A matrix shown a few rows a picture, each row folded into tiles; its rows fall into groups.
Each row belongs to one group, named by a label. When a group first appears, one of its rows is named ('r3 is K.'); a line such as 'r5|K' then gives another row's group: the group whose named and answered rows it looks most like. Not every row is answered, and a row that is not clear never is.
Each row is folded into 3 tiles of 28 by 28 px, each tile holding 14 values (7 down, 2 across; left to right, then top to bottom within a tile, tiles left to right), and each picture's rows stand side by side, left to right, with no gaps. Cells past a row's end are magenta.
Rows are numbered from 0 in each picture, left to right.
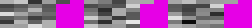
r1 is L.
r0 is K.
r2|L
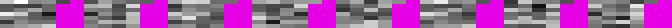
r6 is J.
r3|L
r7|J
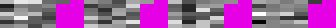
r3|K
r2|L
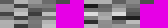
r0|J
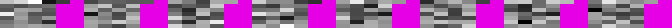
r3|K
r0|K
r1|J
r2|L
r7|L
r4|L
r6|L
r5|J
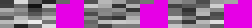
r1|J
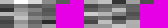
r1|K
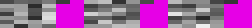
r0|J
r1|K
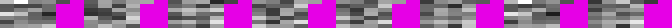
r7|J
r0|K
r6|K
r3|L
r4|L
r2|J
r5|J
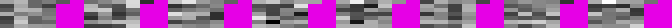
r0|K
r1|J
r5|J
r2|K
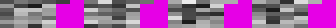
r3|L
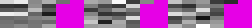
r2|K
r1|L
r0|K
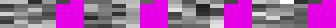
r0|K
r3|K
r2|J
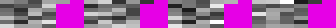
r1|K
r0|L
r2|L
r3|K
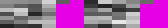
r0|J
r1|J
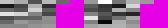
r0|K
